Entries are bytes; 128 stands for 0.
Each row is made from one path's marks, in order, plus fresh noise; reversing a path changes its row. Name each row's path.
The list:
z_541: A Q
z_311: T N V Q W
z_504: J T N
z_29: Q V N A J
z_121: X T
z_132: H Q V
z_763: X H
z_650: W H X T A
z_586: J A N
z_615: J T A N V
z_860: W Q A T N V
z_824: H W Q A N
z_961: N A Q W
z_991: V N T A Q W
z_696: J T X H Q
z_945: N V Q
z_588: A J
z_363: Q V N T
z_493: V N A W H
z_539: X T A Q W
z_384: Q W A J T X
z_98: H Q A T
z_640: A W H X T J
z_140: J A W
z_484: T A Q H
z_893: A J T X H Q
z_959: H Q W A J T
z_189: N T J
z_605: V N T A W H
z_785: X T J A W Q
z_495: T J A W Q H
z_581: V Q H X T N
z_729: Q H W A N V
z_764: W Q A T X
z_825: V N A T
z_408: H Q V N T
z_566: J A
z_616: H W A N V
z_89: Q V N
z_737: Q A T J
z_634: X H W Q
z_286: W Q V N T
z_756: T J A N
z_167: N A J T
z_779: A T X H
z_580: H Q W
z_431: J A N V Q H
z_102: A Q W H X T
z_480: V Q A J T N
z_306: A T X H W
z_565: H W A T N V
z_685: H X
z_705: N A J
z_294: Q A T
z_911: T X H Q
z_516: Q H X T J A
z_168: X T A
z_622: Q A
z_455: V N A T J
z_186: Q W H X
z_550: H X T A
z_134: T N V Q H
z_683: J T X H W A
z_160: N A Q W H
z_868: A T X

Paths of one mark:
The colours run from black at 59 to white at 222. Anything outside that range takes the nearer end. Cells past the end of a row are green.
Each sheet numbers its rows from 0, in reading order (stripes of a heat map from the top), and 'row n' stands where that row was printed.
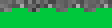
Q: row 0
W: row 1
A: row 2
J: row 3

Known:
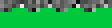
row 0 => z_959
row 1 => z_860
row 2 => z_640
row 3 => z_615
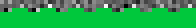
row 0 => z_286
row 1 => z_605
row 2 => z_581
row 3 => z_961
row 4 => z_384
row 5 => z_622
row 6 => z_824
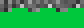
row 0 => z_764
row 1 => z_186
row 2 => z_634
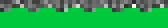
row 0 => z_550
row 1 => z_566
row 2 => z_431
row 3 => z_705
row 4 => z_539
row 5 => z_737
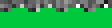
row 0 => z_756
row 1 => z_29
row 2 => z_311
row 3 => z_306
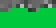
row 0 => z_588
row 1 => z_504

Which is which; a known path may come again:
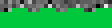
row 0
z_860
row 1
z_102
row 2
z_763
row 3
z_384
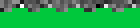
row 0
z_306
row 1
z_168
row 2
z_294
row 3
z_785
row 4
z_779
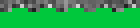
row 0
z_737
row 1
z_480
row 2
z_408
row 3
z_588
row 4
z_516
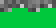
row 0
z_186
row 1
z_363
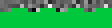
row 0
z_541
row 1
z_605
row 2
z_696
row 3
z_160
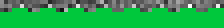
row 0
z_824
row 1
z_893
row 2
z_565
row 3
z_550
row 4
z_98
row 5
z_189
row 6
z_311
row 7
z_580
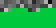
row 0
z_911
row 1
z_650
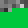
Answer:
z_825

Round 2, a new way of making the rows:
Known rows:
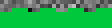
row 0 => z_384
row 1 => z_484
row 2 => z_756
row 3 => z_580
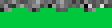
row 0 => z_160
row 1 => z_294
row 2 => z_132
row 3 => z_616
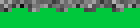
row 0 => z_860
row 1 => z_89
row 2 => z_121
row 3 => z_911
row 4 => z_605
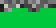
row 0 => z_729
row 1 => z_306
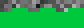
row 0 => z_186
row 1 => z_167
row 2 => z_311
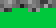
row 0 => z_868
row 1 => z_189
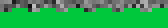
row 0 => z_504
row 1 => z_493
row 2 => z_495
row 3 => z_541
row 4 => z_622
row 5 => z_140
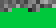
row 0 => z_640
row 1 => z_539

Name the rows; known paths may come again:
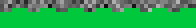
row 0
z_455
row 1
z_516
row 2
z_132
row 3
z_860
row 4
z_495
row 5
z_311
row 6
z_779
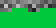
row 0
z_945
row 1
z_565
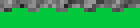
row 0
z_868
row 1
z_588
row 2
z_167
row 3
z_893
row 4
z_959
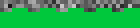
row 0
z_705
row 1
z_408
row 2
z_431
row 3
z_650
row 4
z_634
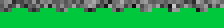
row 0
z_683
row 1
z_550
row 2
z_640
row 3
z_98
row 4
z_294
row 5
z_363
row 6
z_493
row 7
z_991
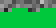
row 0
z_480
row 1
z_102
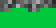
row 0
z_763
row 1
z_825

